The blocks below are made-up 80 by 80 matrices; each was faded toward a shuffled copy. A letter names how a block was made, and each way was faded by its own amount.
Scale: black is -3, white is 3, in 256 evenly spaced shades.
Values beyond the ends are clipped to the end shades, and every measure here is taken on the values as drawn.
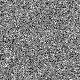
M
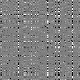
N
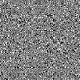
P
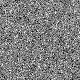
M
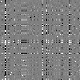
N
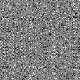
P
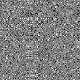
P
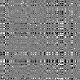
N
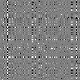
N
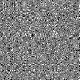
P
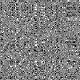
P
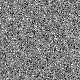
M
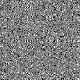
P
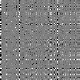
N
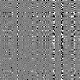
N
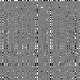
N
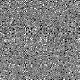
P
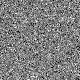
M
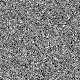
M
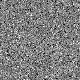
M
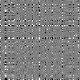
N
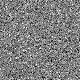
M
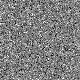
M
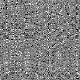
P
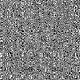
P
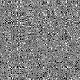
P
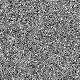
M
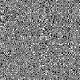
P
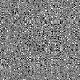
P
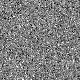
M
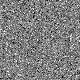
M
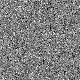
M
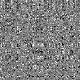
P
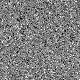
M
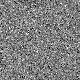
M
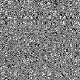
P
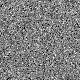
M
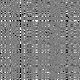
N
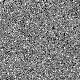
M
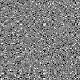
P
